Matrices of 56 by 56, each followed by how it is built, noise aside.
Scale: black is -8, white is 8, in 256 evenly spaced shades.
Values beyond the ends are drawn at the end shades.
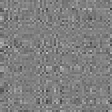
low rank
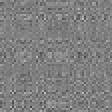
low rank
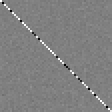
diagonal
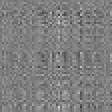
low rank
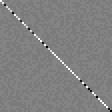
diagonal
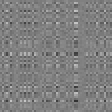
low rank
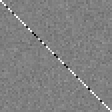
diagonal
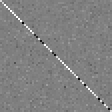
diagonal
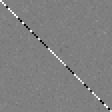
diagonal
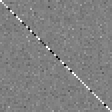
diagonal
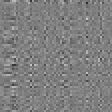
low rank
